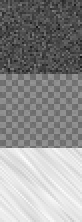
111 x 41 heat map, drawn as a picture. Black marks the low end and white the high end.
It is made of 3 by 1 panels. Panel 1,1: low, fine-grained. Panel 2,1: middling, checkered. Panel 3,1: very high, slanting down to the right, faint in contrast.
